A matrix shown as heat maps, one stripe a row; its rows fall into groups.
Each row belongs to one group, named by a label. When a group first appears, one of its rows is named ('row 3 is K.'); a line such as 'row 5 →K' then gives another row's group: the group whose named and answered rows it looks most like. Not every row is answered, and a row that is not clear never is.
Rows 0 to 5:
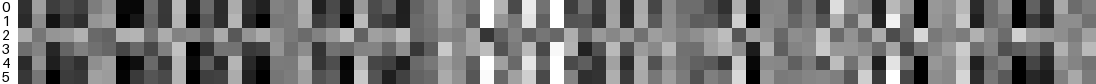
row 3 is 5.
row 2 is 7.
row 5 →5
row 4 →5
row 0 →5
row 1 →5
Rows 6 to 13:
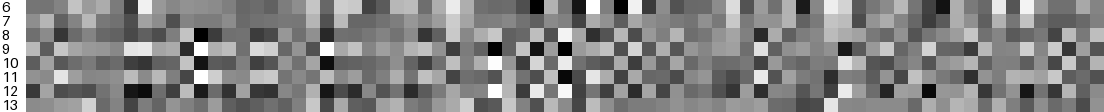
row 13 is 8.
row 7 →8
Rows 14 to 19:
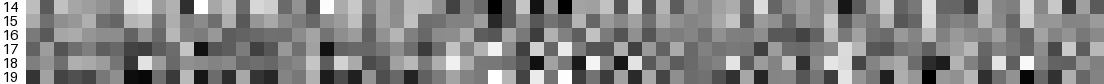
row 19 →5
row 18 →8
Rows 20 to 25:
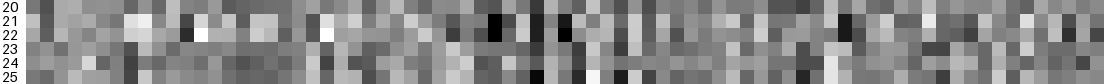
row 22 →7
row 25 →8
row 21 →7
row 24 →8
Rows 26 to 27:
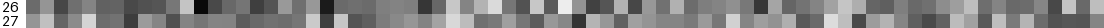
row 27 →8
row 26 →5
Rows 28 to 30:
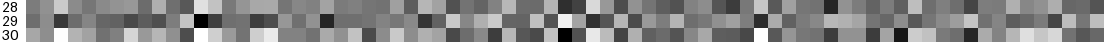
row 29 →5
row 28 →7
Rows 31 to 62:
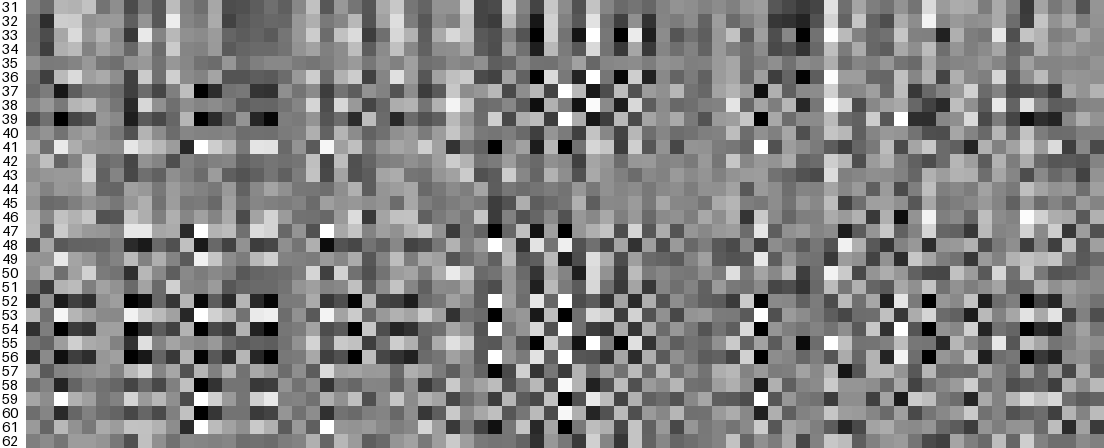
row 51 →8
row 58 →5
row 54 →5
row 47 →7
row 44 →7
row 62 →8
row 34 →8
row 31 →8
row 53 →7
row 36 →8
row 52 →5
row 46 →7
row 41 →7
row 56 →5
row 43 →8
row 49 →7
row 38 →8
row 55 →8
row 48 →5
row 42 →8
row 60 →5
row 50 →8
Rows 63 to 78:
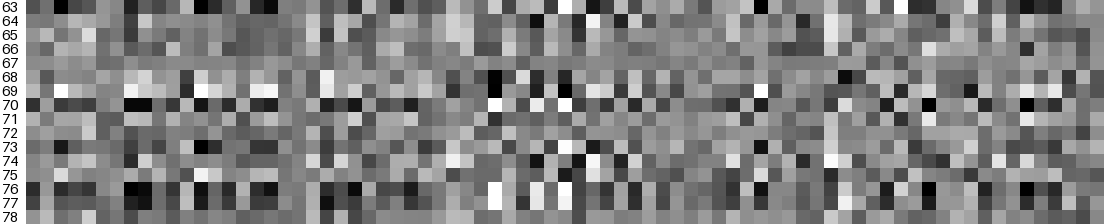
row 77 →5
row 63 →5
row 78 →8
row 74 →8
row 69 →7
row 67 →7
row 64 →8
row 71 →7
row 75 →7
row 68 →7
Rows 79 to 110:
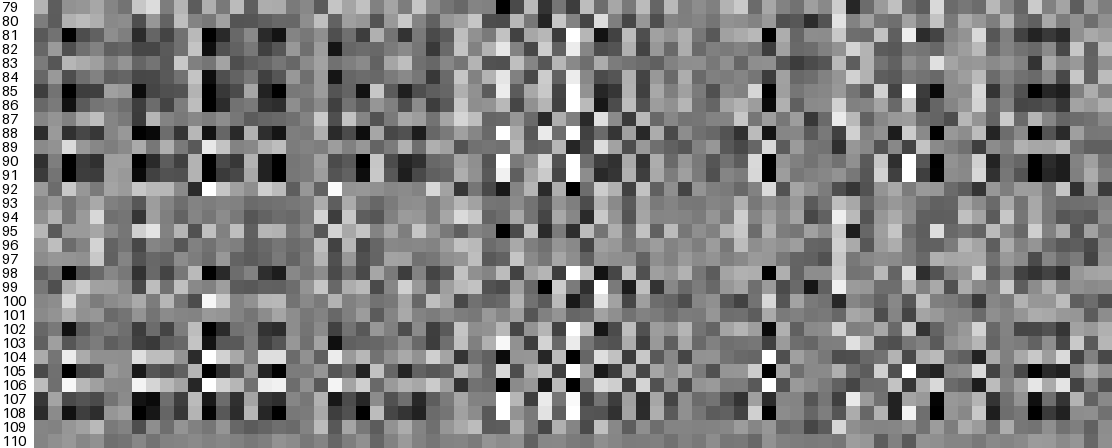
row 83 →8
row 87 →8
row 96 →8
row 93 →8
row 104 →7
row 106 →7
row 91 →5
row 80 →8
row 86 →5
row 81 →5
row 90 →5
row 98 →5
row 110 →7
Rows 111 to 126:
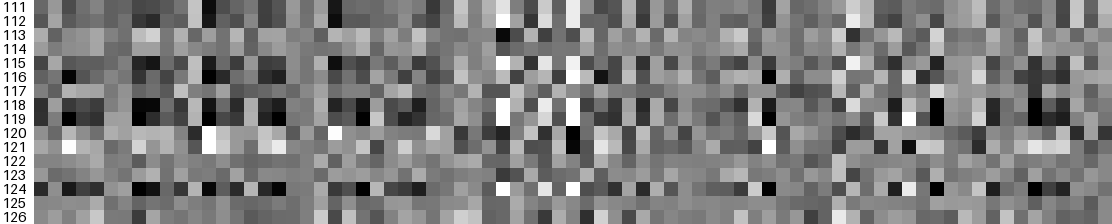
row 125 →8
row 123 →7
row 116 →5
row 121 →7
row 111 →5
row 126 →8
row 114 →7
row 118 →5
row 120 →7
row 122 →8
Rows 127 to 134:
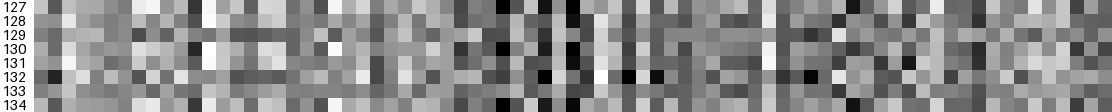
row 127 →7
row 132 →8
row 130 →7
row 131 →7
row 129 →8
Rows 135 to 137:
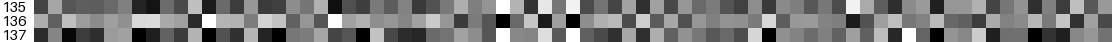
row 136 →7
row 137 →5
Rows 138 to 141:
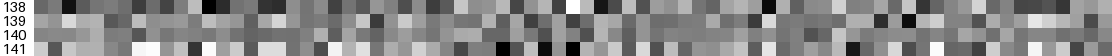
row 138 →5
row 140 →8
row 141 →7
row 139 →7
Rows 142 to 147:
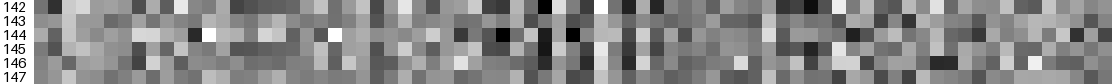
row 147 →7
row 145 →8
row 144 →7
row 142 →8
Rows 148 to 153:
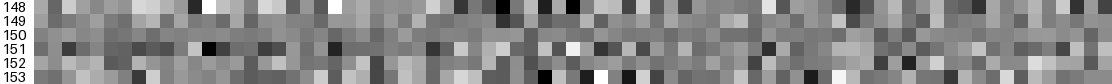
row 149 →7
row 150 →7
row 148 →7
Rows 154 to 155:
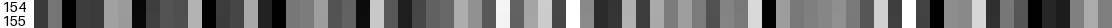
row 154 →5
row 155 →5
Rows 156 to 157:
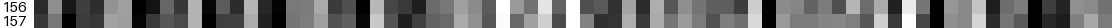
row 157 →5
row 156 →5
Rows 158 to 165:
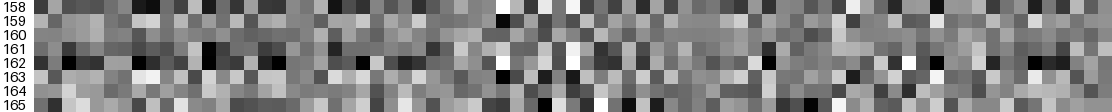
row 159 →7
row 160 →8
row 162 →5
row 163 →7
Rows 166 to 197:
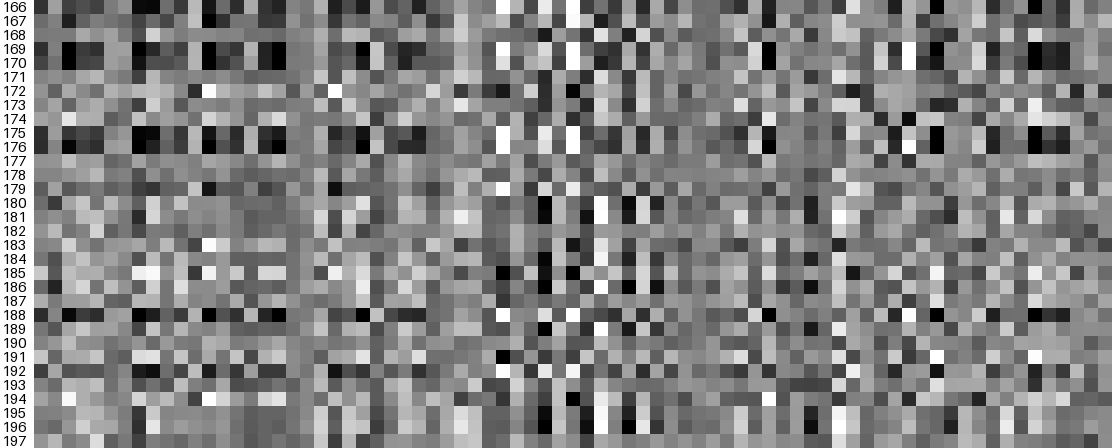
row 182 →8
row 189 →8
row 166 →5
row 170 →5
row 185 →7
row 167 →5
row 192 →5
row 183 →7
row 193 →8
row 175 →5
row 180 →8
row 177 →7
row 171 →8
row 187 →7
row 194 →7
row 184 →8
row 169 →5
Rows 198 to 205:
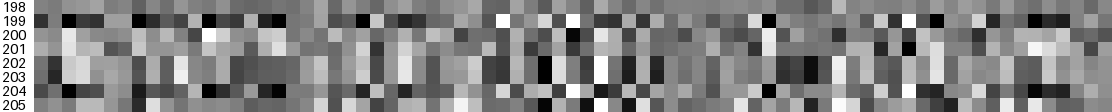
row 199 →5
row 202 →8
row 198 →8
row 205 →8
